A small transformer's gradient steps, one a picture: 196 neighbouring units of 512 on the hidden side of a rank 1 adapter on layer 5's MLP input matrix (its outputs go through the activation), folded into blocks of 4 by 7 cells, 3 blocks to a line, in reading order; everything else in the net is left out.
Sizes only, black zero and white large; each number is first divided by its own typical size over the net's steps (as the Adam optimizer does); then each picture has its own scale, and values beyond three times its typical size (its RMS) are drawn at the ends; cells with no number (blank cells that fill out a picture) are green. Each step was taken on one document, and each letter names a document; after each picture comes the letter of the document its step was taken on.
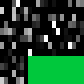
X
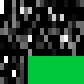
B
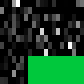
X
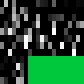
B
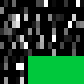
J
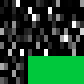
X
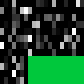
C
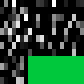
B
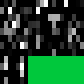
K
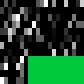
J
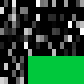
J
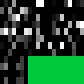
J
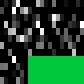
B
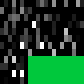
C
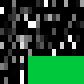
C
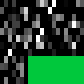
B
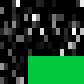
X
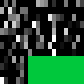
J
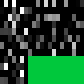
C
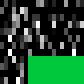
B
